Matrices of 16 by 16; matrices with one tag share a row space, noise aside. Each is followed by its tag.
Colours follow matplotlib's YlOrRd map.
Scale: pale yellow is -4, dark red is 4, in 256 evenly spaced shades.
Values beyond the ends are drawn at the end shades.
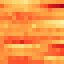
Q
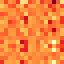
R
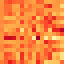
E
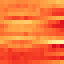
Q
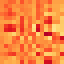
E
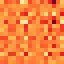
R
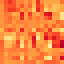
E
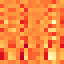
R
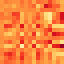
E
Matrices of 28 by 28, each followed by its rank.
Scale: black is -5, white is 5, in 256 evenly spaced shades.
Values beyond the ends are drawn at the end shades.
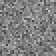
full rank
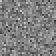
full rank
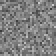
full rank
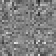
five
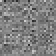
five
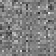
five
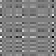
one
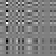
one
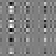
one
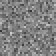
full rank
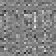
five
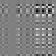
one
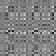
two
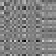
two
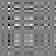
one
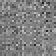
five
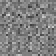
five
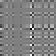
one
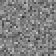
full rank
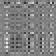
two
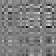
two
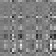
two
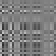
one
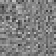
five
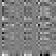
two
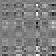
two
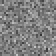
full rank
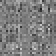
five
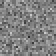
full rank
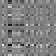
two
